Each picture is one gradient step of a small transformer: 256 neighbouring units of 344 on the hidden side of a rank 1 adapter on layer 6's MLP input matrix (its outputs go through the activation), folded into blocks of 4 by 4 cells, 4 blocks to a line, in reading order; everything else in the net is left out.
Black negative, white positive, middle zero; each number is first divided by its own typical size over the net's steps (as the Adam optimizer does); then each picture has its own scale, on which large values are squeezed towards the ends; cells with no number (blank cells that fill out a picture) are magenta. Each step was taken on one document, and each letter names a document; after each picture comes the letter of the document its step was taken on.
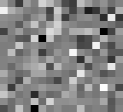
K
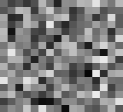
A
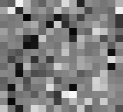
K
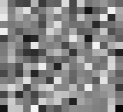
K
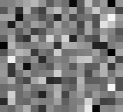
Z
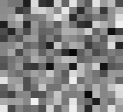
A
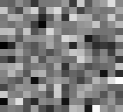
Z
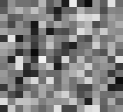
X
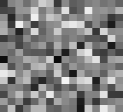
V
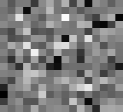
Z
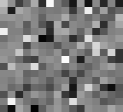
K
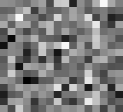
Z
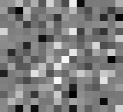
K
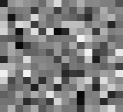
V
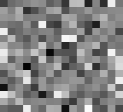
Z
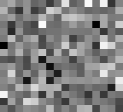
Z
